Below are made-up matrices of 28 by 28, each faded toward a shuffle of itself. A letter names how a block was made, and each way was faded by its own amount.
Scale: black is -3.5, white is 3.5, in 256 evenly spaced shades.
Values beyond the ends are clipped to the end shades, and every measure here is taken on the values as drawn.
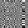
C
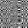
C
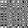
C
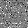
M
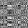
C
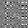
C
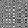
C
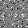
M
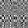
C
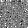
M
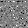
M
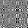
C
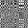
C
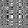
C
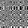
C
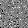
M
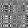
C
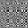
C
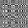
C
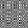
C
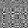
C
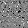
M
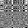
C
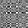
C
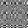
C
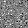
M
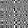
C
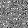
M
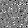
M
